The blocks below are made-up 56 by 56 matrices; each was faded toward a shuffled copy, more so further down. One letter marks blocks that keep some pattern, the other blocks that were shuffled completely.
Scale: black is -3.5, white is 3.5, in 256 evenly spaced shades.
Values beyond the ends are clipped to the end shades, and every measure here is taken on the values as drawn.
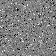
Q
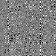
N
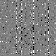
N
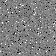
Q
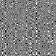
N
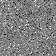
Q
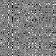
N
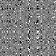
N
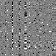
N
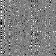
N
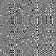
N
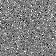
Q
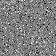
Q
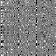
N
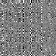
N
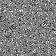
Q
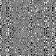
N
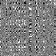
N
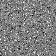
Q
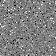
Q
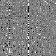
N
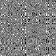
N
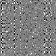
N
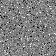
Q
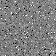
Q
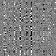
N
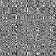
N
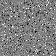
Q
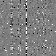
N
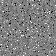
Q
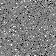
Q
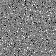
Q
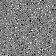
Q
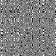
N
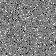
Q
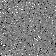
Q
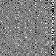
N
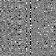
N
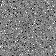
Q
